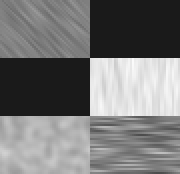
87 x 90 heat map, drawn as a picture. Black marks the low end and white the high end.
The table splits into 3 rows of 2 panels. Panel 1,1: middling, slanting down to the right, faint in contrast. Panel 1,2: very low, flat. Panel 2,1: very low, flat. Panel 2,2: very high, streaked downward, faint in contrast. Panel 3,1: high, blotchy, faint in contrast. Panel 3,2: middling, streaked across.
